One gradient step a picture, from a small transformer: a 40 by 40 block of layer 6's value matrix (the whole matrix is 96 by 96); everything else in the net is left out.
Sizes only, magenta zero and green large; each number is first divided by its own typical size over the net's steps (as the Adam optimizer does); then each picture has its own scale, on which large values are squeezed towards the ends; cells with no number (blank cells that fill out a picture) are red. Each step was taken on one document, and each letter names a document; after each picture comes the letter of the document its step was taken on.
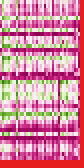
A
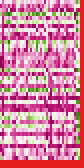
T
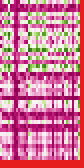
T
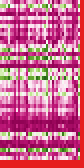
T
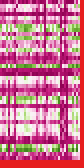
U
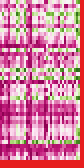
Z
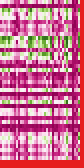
T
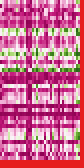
Z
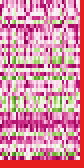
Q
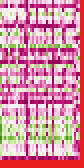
Q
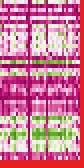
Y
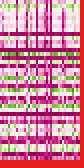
Q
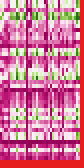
Z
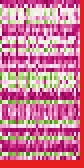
Q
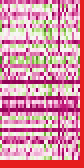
Y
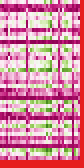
Y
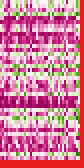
Z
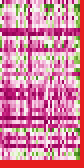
Z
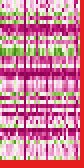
Q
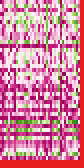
U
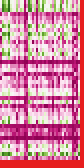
A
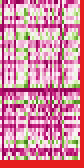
U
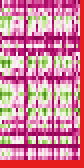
A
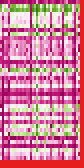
Y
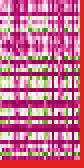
T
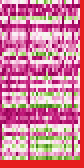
Y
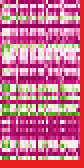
A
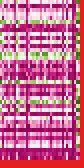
T
